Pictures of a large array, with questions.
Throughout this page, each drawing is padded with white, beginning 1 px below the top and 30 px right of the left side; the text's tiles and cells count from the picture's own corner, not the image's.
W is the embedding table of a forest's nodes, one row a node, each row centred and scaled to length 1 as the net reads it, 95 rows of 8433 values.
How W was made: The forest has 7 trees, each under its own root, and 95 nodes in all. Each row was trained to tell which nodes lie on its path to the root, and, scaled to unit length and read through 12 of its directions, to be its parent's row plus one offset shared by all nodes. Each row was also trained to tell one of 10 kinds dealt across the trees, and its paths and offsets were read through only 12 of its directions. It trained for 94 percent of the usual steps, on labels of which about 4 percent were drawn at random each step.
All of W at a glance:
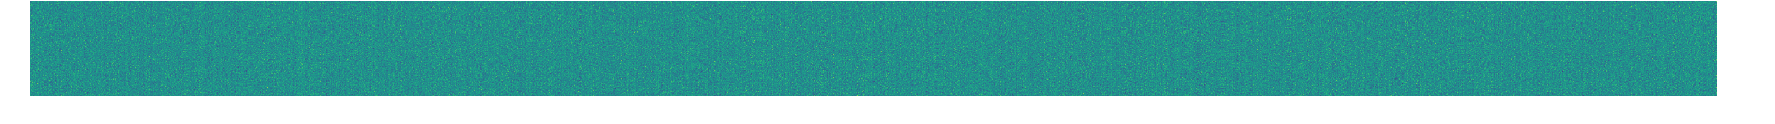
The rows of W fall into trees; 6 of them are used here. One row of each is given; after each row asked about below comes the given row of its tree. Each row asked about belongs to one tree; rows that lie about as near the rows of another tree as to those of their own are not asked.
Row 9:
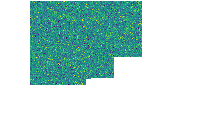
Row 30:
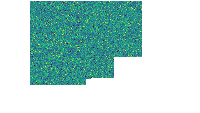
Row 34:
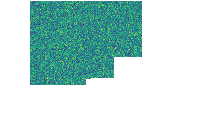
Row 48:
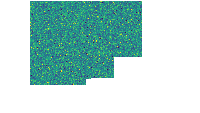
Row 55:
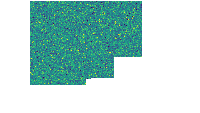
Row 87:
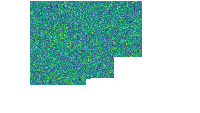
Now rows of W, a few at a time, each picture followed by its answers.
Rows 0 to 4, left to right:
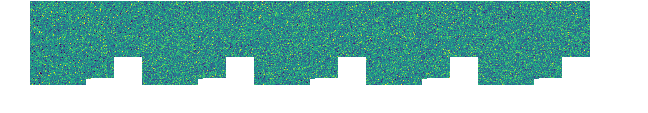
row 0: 48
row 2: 48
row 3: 34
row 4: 87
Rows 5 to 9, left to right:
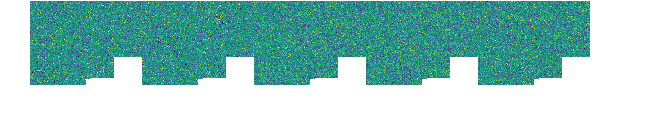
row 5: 30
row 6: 30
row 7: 87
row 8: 9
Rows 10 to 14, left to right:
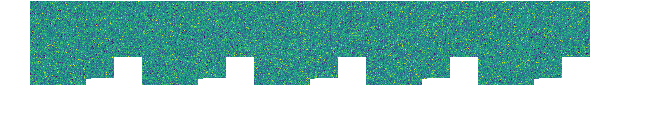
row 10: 34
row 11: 30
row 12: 48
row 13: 30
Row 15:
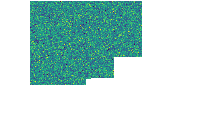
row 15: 34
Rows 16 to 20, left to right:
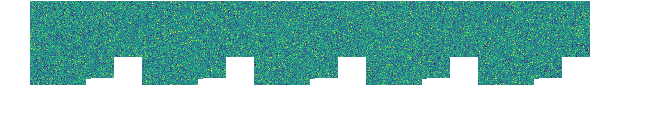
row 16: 34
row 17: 9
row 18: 30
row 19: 48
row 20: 55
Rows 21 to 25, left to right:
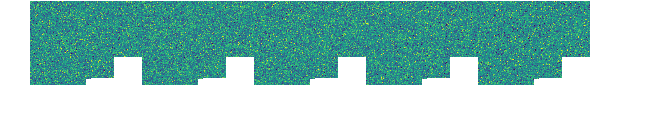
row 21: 55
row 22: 34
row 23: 55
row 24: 55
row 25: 55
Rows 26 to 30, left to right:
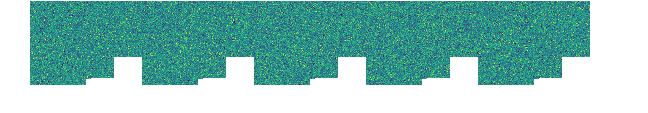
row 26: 30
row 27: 55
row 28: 55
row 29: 30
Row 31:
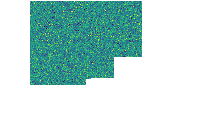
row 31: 30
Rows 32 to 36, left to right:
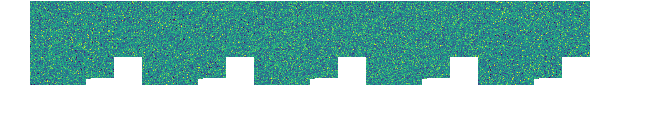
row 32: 30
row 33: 34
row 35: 87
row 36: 9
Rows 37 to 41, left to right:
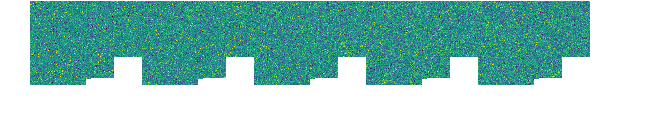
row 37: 55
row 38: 34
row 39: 9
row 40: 48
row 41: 87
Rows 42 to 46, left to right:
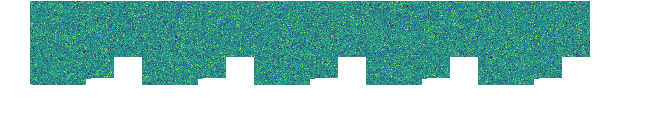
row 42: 87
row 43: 30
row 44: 55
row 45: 87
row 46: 34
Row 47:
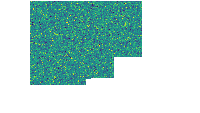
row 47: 30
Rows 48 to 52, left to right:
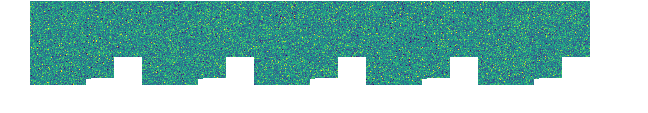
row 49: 30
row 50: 34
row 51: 30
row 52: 34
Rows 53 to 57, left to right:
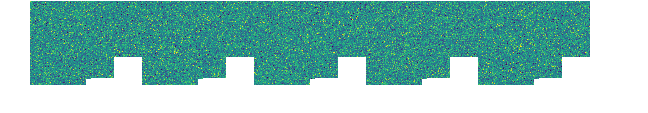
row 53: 48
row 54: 34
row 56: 48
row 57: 55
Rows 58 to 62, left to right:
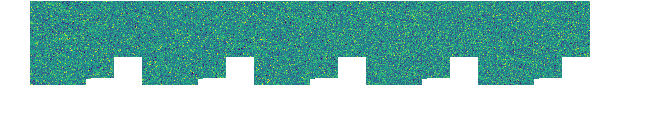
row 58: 87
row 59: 34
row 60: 9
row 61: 48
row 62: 30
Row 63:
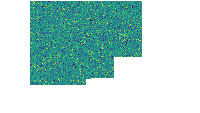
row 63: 30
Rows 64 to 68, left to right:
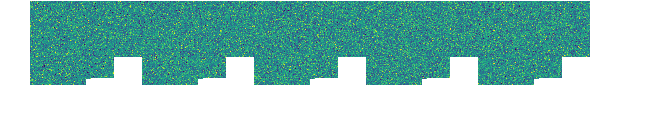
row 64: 48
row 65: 30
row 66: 30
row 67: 48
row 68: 87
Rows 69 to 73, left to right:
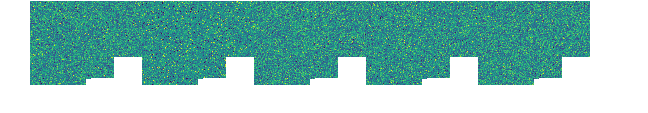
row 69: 9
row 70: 9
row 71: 48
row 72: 55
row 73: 55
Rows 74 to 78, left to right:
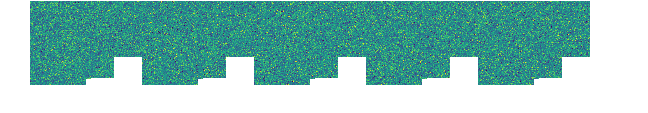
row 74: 34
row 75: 55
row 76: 9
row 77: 34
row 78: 48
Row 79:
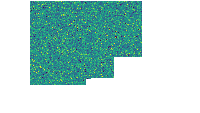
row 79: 55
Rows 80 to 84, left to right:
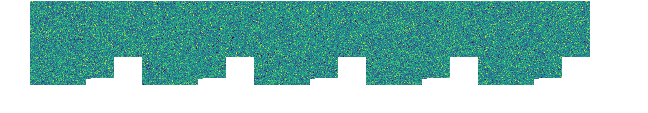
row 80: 30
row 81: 34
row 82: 48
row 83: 34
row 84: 34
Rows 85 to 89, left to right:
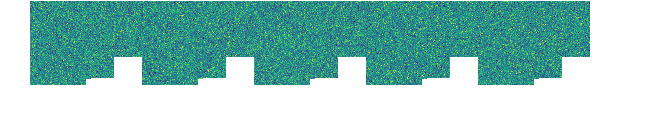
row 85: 55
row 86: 34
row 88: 55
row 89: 55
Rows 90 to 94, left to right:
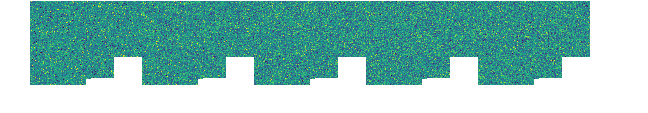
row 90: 34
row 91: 87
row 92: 48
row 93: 48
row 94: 30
